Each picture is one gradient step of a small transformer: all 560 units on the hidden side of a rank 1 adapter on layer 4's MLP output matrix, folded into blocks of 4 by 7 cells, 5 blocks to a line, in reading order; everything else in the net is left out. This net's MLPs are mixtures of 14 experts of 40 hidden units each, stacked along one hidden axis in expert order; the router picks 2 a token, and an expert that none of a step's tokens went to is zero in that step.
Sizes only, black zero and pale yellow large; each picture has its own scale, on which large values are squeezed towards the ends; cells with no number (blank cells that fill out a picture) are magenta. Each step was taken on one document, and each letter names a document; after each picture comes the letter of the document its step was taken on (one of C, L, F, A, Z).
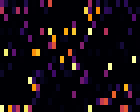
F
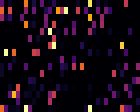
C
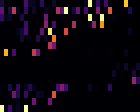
C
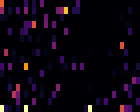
C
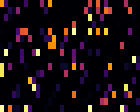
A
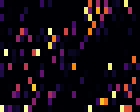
A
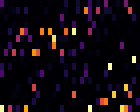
F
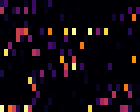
F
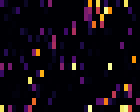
A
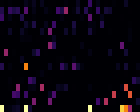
C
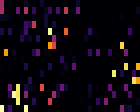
C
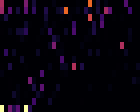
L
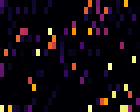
A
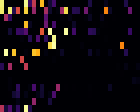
L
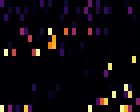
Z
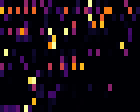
L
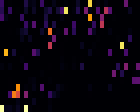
C
